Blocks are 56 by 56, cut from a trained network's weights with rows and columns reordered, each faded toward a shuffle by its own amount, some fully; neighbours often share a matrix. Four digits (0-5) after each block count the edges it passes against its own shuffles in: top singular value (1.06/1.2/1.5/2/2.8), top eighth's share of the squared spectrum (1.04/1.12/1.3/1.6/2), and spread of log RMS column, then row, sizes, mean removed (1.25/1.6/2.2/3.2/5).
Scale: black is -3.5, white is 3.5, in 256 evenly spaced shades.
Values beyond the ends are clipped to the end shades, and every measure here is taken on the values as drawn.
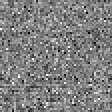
1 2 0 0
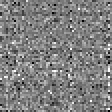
3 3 2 1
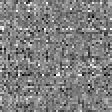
3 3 2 2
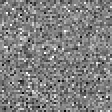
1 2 1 0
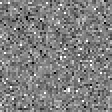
0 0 0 0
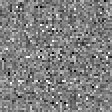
2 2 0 0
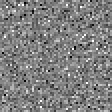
0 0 0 0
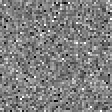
0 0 0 0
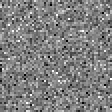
0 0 0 0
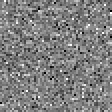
0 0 0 0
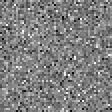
0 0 0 0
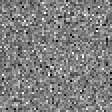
0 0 0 0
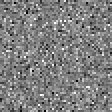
0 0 0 0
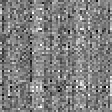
4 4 2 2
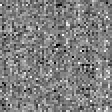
2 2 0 1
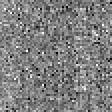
2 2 0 1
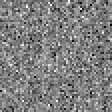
1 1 0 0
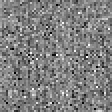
2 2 0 1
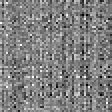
4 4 2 3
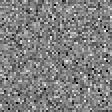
1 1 0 0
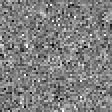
2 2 0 1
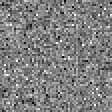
1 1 0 0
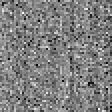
2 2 0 0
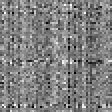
4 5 2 3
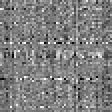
3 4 1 3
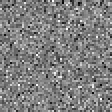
1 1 1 0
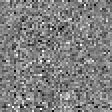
3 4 2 2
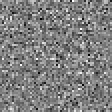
3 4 1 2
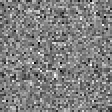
2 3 1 1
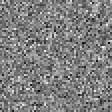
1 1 0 0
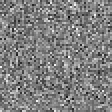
2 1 0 0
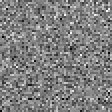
2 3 0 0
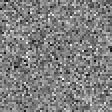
1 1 0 0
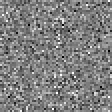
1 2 1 0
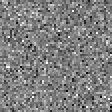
0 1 0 0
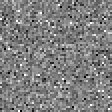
0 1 0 0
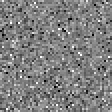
0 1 0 0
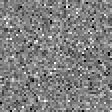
0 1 0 0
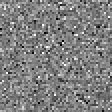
1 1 0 0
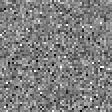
1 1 0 0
